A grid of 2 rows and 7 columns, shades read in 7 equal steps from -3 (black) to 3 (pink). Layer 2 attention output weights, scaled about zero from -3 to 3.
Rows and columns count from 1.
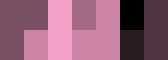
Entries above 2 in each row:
1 1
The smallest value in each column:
0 0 3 1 2 -3 -1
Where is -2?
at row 2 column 6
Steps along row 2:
up up down same down up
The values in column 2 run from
0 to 2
